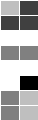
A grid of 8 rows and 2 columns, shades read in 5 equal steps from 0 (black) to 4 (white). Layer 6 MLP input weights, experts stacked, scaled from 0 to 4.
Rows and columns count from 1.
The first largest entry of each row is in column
1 1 1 1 1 1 2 2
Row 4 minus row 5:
-2 -2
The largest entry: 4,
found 5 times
